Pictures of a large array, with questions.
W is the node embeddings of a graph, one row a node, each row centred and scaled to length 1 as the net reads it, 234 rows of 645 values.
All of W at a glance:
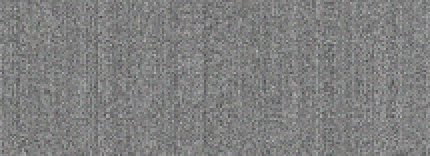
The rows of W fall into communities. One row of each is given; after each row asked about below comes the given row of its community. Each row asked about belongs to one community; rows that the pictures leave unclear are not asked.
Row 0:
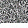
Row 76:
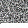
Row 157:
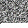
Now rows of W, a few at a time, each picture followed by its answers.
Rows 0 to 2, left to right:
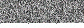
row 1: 157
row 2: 76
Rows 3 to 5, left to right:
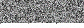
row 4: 76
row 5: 76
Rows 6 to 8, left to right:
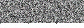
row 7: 76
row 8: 157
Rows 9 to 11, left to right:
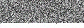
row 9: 157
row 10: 76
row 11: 157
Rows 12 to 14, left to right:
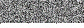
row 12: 76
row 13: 0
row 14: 0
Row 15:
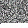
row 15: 157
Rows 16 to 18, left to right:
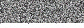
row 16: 76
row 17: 76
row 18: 76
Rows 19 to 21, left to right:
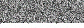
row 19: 157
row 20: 76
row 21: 0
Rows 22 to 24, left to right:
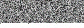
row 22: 0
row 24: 157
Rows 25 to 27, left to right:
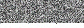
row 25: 0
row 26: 157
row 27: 157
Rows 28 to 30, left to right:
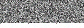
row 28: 157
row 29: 76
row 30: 76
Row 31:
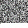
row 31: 157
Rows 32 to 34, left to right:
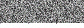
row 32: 0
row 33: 76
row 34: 157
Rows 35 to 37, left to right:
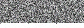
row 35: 157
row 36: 0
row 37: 157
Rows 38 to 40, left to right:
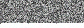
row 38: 157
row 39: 0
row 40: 157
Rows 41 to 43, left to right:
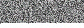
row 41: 0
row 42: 157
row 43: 0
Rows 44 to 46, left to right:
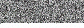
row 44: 76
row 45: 0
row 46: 157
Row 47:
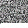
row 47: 0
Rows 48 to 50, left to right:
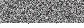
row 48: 0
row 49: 157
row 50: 0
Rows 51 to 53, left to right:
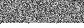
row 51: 76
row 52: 76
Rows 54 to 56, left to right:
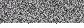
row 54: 157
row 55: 76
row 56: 157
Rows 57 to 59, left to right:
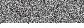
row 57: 76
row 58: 157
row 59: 0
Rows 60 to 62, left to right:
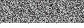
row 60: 76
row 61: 76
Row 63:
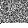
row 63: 76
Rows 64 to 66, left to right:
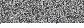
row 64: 157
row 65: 157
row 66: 0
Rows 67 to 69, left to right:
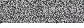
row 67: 0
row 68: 0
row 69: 0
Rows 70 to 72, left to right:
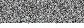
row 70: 76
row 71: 157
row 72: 157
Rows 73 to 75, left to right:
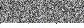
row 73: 76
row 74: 157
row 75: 157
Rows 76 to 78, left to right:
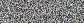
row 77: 0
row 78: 0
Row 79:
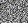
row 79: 76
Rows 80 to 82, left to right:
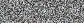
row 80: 157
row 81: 0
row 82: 0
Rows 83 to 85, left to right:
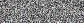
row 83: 0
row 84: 0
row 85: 76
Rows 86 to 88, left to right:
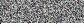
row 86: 157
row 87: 0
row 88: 157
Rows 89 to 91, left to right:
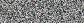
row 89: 76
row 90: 0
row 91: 0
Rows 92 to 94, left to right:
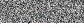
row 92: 0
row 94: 0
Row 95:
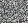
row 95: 157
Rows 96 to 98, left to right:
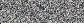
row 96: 76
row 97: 0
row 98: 157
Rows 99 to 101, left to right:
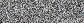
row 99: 0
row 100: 0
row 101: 76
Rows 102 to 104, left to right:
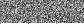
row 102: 0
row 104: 0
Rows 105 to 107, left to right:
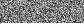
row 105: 157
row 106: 76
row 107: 0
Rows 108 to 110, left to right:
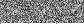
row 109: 0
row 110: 0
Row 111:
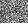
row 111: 157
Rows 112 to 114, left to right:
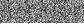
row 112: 157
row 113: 76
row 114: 157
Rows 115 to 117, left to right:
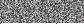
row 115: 76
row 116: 76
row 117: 157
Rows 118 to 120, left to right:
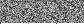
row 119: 0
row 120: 157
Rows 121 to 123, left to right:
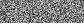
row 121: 0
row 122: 157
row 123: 157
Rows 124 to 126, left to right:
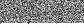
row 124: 76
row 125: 157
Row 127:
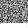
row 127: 157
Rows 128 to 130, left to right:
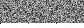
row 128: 157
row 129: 0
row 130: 76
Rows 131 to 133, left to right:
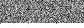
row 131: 0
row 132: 76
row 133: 0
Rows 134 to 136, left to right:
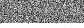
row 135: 0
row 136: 0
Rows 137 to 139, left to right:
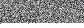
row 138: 157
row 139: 0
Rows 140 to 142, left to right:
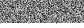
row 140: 0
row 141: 0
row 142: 157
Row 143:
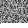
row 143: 0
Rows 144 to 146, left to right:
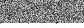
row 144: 76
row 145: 157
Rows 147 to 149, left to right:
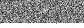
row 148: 0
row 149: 157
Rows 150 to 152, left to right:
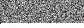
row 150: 157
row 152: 157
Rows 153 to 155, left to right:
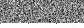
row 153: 157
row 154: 157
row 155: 76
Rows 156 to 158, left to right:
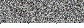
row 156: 76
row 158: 76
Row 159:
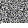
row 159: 157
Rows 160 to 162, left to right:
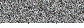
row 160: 76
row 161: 76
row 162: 0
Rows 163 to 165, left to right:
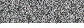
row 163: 157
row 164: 157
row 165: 157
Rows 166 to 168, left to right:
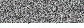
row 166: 0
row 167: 157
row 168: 76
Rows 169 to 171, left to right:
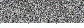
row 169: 0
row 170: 76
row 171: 157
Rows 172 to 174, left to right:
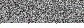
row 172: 157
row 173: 157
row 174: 157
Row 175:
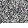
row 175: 157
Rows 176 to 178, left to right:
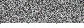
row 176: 157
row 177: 76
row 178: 76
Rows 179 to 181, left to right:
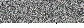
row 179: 0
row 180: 76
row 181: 76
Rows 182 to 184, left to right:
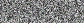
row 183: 157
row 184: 0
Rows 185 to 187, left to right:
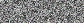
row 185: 0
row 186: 0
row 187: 0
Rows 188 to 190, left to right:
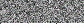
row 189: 0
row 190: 157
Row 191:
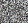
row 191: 157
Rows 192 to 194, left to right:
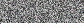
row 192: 157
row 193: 0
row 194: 0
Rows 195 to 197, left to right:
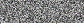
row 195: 76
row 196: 0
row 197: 0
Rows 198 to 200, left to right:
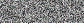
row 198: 0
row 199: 76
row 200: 157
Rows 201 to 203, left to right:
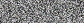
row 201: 157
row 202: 76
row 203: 76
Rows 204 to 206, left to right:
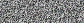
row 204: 0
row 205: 0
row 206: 76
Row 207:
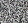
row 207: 76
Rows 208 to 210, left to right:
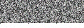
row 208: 76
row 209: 157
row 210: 0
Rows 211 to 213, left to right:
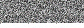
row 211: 0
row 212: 0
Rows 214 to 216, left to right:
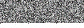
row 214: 0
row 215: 0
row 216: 0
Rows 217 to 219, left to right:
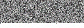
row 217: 0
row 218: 76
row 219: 157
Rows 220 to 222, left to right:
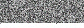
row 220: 157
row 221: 0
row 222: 157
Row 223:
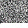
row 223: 0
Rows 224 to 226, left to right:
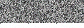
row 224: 76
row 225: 0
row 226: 76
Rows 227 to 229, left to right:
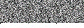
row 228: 76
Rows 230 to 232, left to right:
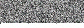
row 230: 76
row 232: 76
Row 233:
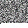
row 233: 76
